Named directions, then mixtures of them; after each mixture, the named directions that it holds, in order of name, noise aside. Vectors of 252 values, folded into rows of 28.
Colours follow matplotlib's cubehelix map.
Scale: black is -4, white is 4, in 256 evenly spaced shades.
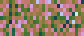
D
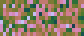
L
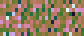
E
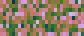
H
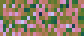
L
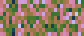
D, H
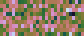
E, H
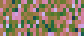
E, H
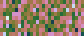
E, H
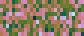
D, H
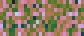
H, L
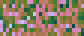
L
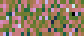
D, E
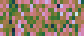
D, H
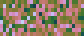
L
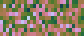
L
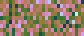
D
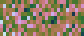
E, L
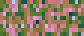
H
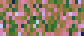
H, L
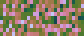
H, L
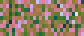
D
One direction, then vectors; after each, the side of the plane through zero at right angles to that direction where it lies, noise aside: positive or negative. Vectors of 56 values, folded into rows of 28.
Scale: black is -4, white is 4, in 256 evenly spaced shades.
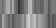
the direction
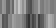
negative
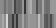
positive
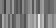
positive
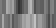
positive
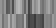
negative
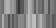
positive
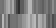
positive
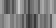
negative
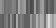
negative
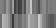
positive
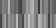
positive
